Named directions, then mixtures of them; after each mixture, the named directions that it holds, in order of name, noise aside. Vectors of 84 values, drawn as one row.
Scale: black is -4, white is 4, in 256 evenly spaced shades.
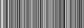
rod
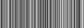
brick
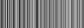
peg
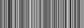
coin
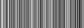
rod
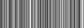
brick, coin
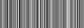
coin, peg, rod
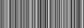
brick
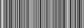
coin, rod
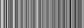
coin, peg, rod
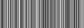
brick, peg, rod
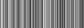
brick, coin, rod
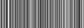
brick, rod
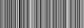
coin, peg, rod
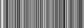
rod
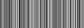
coin, peg, rod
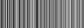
peg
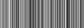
coin, peg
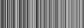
peg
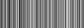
coin, peg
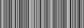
coin, rod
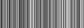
brick, coin, peg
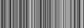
brick, coin, peg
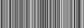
brick
